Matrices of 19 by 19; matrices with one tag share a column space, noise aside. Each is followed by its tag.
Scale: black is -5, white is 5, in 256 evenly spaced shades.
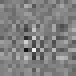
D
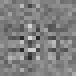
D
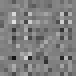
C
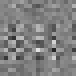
D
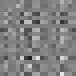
C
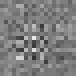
D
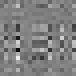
D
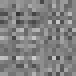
C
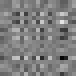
C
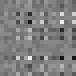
C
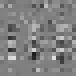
D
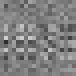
D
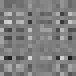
C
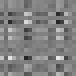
C
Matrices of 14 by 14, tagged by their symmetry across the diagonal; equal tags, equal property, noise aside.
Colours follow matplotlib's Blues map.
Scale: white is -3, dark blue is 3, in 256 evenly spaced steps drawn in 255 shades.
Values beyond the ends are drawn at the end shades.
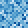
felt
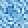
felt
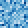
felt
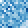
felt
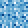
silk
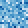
silk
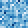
silk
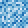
felt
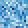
silk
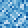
felt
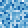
felt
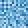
silk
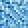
silk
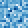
felt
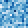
silk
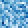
silk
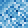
felt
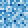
felt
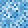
felt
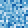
silk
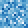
felt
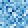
felt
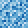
felt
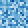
silk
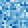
silk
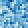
silk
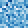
silk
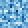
silk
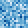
silk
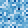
felt
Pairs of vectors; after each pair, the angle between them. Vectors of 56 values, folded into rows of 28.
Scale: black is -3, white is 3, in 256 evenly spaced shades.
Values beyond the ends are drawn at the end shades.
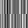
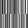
partly aligned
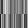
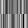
partly opposed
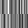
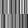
nearly parallel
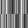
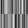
partly aligned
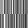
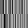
nearly opposite
